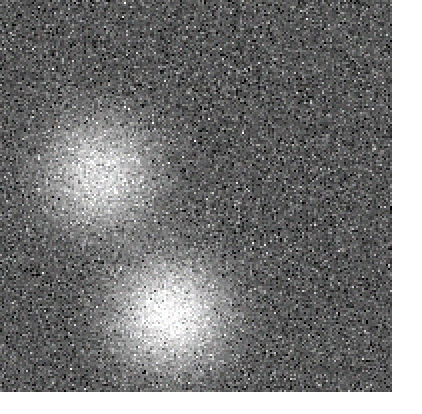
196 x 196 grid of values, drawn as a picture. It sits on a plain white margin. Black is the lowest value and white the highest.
Odd rows or columns: none. Ninth with the highest average: bottom middle. Bumps: two.
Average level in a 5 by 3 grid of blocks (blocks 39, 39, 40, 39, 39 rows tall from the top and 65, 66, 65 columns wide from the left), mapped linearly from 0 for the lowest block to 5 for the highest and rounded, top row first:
000 / 210 / 520 / 150 / 150
